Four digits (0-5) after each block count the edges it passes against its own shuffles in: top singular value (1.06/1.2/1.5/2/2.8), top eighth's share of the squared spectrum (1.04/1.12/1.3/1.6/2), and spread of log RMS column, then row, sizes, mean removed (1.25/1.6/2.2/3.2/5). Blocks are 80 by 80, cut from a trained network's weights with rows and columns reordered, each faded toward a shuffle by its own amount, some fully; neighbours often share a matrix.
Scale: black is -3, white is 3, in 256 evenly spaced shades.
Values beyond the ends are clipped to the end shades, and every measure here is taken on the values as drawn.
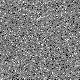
1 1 0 0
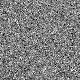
1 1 0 0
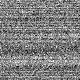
4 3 1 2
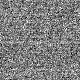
1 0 0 0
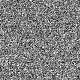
1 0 0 0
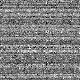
4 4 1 2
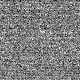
2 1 0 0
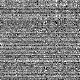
4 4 2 2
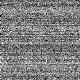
4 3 1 1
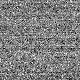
2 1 0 0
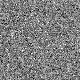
0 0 0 0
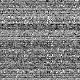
4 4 2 2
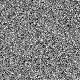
2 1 0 0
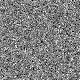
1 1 0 0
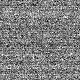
3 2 0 1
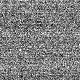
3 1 0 0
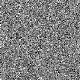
2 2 2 0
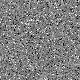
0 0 0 0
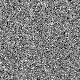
0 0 0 0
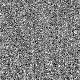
1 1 0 1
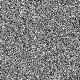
0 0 0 0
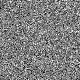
0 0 0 0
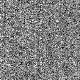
2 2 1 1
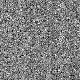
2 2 0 1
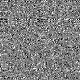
3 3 0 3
